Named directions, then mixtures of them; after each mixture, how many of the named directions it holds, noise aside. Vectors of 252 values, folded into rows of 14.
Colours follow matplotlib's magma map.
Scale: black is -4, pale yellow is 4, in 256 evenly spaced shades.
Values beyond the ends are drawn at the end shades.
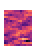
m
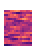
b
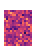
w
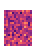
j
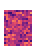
three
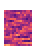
three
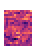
three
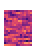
three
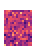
three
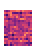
two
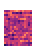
two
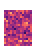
three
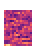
three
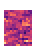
two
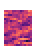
one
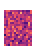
one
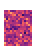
one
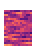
one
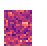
three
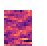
one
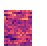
three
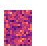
three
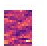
one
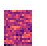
three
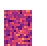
two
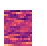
one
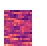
one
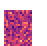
two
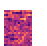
three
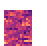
two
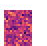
one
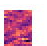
one
